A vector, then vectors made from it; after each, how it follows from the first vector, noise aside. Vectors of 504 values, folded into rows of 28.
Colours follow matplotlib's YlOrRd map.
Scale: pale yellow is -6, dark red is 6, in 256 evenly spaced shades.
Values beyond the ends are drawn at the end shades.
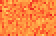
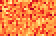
scaled up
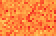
wrapped around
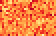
scaled up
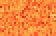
wrapped around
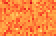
wrapped around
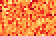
scaled up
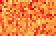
scaled up
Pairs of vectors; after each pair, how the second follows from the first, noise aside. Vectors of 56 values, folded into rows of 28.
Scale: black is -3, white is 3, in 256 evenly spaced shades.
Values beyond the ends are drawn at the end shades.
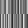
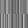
shrunk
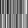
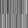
shrunk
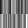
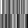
reversed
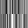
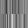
shrunk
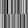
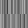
shrunk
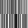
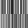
reversed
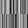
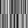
reversed
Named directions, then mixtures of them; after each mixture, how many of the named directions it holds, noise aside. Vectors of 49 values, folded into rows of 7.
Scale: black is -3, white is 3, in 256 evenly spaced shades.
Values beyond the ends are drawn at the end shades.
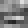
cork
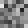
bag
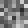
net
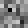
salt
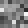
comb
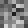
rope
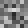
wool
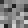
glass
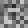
one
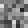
three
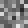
one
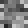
two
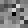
two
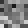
three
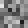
one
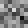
three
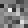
one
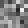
two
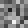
three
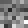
two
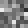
one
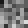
two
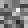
three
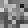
two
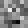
three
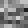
two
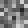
one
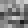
three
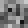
three
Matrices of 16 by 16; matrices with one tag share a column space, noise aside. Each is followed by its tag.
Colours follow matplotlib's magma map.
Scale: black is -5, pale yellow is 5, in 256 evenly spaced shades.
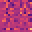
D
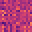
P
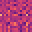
P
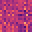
P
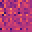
D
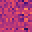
D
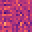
P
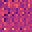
D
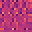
D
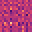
P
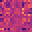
D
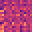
P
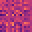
P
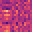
P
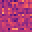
D
